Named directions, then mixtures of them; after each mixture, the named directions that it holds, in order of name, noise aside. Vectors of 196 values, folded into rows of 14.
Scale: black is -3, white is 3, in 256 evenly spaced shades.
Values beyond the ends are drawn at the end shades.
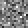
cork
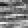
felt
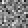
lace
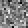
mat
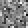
mat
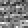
cork, felt, mat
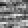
felt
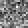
cork, felt, mat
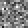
cork, mat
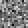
cork, lace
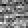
felt, lace, mat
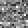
cork, felt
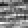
felt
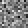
lace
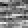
felt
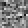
cork, felt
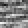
felt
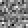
cork, felt, lace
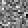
cork, lace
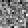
mat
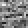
cork, felt, mat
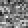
cork, felt, mat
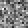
cork, mat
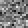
cork, felt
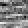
felt
